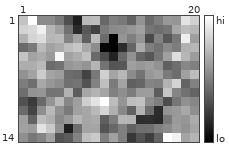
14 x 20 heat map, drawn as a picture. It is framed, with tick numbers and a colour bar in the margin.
Mirror symmetry: none. Ninth with the lowest average: top middle. Seam: none.
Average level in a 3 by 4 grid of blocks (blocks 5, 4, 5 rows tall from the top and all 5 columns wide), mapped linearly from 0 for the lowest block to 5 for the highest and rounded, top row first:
5 1 0 3 / 3 2 2 2 / 2 3 1 2
